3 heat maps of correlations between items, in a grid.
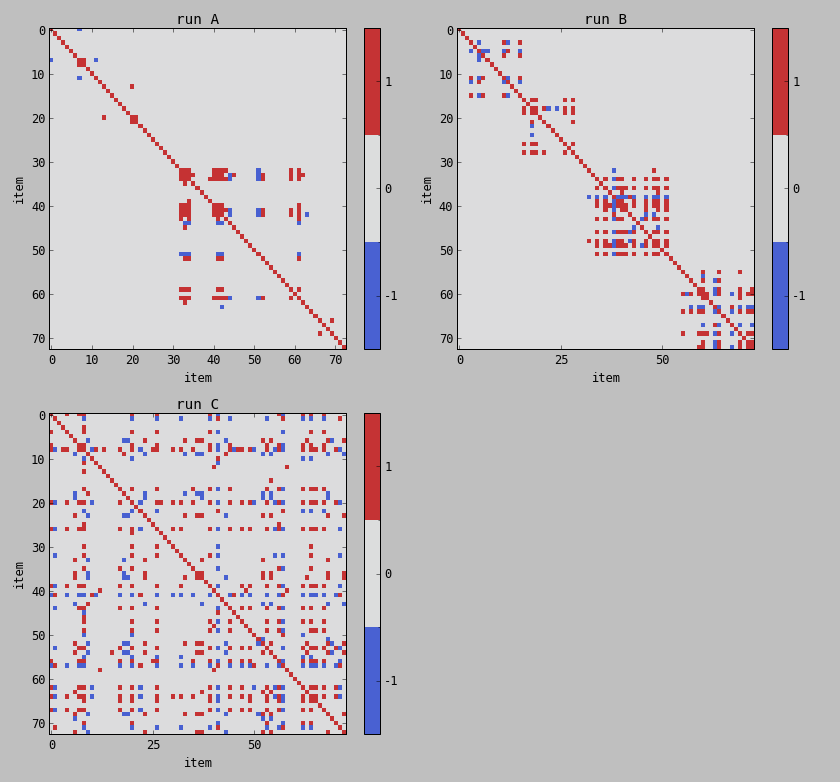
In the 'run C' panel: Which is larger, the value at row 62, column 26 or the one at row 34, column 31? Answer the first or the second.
the first
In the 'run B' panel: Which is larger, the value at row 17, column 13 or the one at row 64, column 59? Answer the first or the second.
the second
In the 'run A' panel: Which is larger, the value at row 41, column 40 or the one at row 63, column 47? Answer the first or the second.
the first
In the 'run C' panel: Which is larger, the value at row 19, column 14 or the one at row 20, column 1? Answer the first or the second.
the first
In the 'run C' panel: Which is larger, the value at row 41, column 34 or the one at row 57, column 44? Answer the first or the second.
the first
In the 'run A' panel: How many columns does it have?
73
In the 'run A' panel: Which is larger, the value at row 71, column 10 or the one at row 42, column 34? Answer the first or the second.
the second
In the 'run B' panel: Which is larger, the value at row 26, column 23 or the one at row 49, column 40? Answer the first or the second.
the second
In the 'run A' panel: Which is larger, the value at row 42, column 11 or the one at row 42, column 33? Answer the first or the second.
the second
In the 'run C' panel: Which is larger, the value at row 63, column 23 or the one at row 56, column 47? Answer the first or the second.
the second
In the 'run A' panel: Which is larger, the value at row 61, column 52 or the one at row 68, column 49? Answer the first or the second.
the first
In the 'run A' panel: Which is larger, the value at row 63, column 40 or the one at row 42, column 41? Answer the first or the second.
the second
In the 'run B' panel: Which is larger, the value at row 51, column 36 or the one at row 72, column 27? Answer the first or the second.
the first
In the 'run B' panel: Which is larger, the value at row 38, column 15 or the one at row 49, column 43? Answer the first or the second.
the second
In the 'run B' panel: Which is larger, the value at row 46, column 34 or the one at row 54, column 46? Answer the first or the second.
the first
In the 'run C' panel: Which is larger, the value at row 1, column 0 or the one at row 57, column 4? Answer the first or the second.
the first
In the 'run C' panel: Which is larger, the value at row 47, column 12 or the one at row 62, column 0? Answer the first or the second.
the second
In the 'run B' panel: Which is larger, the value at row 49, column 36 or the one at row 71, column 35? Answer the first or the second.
the first
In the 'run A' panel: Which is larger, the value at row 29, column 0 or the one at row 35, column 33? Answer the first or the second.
the second
